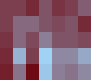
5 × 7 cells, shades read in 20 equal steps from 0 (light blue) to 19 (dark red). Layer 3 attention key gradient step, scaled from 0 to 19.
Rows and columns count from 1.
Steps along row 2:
down same up up down up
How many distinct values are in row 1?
5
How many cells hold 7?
3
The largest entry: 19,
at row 5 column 3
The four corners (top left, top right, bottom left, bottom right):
14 11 17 7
